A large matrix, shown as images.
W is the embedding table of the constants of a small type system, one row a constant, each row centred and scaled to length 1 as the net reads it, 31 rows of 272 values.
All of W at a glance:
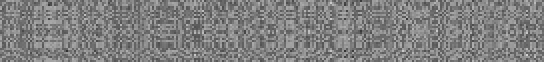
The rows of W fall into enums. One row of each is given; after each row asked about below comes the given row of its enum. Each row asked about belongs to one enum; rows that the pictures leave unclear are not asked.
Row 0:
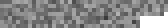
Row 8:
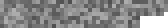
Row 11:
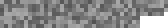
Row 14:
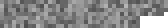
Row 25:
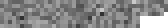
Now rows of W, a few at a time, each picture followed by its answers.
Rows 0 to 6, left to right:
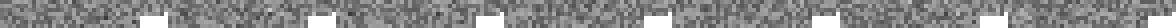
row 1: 25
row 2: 25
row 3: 11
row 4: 11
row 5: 0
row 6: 8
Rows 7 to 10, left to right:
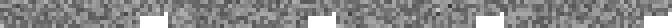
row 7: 0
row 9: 25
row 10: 11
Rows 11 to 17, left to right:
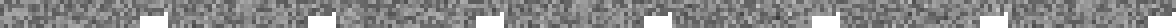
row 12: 14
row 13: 8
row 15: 0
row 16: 0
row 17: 14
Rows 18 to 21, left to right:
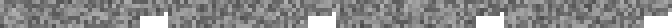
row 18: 8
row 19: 11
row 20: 14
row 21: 11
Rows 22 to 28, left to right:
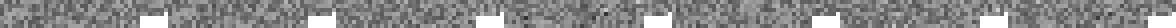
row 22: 11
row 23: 11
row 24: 0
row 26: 14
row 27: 0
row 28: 25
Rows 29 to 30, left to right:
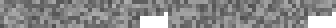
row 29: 8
